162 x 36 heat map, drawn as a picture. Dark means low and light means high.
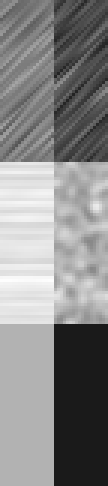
It is made of 3 by 2 panels. Panel 1,1: middling, slanting up to the right. Panel 1,2: low, slanting up to the right. Panel 2,1: very high, streaked across, faint in contrast. Panel 2,2: high, blotchy. Panel 3,1: high, flat. Panel 3,2: very low, flat.
